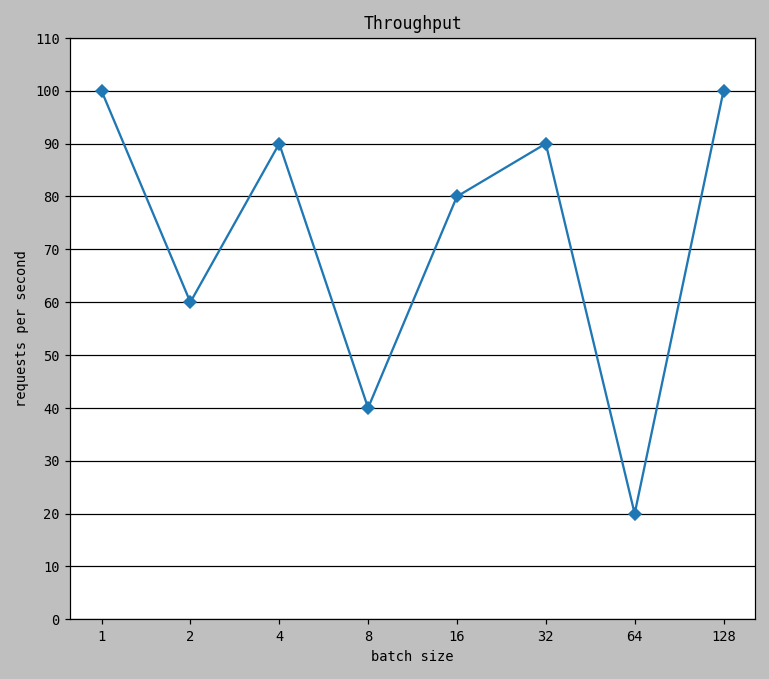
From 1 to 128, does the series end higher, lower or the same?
the same
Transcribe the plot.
Title: Throughput
x-axis: batch size, ticks 1 2 4 8 16 32 64 128
y-axis: requests per second, ticks 0 10 20 30 40 50 60 70 80 90 100 110
Values:
100 60 90 40 80 90 20 100
